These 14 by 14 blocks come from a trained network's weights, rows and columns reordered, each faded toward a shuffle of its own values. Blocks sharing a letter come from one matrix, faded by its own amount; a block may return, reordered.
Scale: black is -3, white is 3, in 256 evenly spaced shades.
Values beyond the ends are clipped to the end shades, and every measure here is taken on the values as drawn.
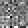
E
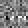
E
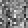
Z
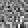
Z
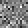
E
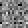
E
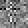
E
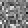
E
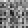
Z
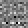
E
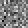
Z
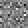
E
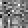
Z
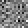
Z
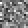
Z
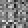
Z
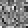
Z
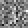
Z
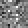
E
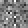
E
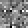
E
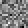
E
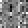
Z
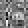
Z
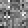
E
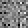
E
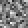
Z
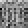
Z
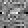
E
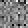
E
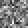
Z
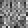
Z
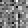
Z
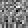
E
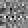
E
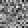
Z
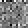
E
